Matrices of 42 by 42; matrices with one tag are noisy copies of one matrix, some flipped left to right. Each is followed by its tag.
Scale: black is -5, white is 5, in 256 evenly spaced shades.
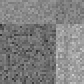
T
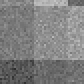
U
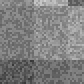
U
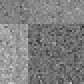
T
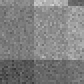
U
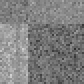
T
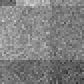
U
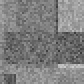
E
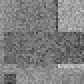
E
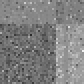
T
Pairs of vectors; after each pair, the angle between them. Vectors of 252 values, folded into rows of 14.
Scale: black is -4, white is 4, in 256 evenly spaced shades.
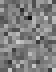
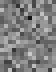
nearly parallel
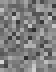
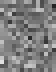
partly aligned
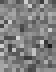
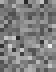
nearly opposite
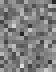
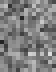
orthogonal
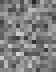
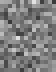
nearly opposite
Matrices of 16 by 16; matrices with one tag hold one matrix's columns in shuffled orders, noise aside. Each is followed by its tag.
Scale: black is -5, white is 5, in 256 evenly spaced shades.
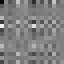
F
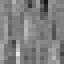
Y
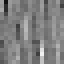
Y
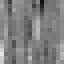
Y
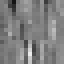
Y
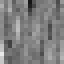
Y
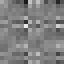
F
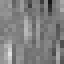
Y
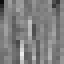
Y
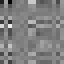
F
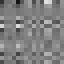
F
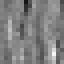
Y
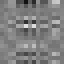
F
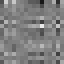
F
